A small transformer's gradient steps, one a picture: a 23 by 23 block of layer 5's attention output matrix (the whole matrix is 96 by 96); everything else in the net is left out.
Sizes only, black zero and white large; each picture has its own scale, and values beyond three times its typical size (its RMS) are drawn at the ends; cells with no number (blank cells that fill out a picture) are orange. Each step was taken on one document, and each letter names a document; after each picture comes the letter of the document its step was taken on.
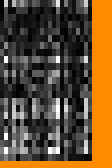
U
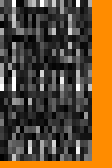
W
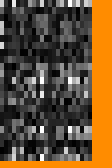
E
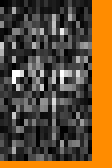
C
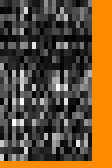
U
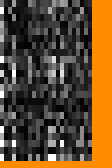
W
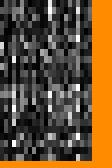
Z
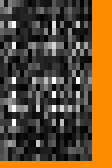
C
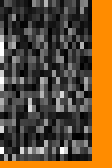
W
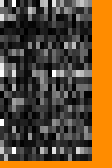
W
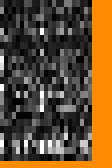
E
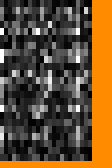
Z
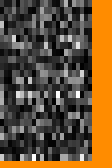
E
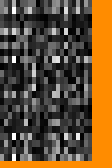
U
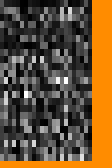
U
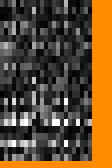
U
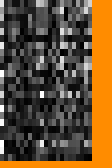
E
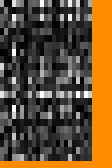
E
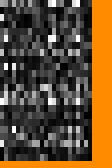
Z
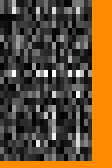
C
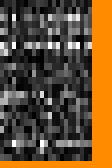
Z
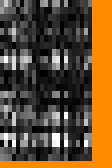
U
